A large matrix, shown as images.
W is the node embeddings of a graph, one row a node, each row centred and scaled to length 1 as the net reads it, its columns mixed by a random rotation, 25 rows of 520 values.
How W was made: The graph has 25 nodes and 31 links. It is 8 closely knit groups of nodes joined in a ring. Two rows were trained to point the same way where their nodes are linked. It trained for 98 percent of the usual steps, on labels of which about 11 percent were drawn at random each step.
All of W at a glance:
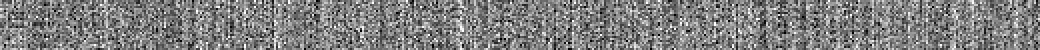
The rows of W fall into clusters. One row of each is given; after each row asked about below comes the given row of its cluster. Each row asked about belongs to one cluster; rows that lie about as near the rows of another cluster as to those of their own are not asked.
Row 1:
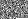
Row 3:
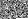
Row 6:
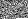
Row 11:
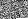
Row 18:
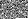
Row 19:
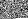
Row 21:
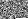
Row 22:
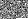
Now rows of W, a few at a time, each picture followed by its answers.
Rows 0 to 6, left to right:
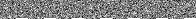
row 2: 18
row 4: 1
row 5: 22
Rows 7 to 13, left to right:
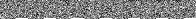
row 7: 18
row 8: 1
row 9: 6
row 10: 19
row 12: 11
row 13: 6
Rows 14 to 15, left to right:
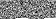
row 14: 21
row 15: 3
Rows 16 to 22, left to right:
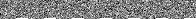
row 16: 19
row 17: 11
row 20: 19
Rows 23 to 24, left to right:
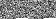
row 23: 22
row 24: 21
